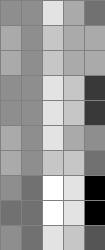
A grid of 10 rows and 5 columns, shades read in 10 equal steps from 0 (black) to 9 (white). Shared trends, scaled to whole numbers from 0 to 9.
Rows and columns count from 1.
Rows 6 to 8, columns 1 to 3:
6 5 8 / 6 5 7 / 5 4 9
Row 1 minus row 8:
0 1 -1 -2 4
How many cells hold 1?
0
